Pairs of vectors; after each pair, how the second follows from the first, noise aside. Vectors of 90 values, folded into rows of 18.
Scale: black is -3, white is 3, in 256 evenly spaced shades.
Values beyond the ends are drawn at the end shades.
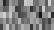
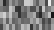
copied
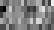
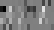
partly zeroed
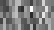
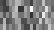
copied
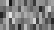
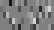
partly zeroed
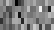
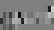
partly zeroed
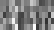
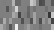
partly zeroed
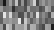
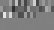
partly zeroed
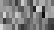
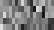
copied
